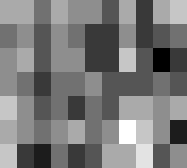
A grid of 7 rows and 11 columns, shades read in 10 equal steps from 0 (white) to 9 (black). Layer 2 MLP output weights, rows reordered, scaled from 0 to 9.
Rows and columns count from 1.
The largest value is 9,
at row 3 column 10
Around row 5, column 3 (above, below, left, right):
7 5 4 5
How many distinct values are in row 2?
4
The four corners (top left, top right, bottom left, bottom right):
3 2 2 4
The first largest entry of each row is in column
9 6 10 3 5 11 3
